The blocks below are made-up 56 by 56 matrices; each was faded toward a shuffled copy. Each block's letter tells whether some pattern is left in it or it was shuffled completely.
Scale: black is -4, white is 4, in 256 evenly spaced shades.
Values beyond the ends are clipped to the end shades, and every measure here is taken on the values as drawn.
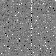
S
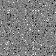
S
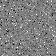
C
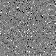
S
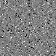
S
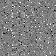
S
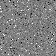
C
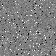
C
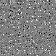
S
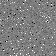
C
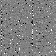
S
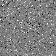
C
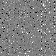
S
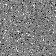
C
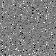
S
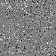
S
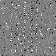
S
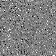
S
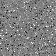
C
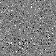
S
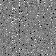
S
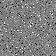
C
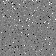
C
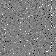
S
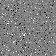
C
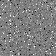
S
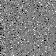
S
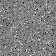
C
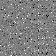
S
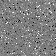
C
